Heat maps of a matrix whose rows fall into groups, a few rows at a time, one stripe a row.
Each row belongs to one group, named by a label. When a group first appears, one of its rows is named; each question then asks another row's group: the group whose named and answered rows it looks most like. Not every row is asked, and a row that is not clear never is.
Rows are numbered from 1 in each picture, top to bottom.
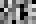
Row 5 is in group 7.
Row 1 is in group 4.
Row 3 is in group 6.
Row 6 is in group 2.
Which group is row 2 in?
7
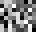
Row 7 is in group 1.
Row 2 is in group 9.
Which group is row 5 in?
6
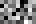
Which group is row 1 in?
7
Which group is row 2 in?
6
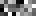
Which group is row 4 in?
2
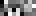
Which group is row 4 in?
7
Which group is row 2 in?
6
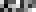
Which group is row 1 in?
7
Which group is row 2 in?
7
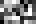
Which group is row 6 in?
6
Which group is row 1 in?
9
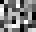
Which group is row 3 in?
1
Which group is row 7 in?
9
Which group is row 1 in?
6
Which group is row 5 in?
4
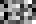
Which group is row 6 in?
6
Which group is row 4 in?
1
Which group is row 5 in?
7
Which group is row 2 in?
7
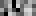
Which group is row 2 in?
2
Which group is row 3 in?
1
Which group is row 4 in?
1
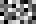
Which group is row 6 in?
7
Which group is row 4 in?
6
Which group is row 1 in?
7
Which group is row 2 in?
2
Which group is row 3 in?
4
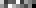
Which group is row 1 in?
7
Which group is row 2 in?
4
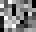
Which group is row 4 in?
4
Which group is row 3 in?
2
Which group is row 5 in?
9
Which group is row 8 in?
6
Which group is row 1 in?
4
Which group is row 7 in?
9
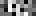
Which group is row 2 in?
2
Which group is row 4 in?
2
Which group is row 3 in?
7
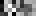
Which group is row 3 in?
9
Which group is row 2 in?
9
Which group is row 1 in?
6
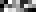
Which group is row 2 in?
6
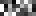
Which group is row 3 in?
4
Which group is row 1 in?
2
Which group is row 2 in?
1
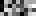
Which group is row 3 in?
9
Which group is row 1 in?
6
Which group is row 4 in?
7
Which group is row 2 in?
6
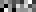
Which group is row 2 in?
2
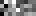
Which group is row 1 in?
9
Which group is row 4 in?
6
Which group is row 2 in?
1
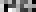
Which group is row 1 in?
4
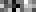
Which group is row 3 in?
2
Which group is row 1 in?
2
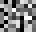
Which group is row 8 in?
1
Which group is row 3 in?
9
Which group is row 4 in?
2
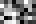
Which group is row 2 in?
1
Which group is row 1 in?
2
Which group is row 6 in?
9
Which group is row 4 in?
9
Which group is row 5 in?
1
